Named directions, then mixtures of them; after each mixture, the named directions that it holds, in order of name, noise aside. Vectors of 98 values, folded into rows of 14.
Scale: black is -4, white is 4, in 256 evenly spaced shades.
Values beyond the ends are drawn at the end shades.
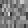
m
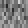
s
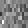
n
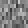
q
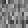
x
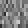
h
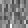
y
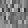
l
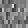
h, l, x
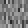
l, x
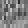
l, q, y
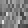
h, n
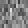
q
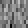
y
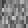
m, x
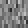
h, q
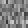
x
